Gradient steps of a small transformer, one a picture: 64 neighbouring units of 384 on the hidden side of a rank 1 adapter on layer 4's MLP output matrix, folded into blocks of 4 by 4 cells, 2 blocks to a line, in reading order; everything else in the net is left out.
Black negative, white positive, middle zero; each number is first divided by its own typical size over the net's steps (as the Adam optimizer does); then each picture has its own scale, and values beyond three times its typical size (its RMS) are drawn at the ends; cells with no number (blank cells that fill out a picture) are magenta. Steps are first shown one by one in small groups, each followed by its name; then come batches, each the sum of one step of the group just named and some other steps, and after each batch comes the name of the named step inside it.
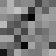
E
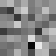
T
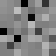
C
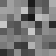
E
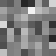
C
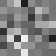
C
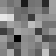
C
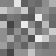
E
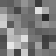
T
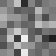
C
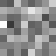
E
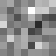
T
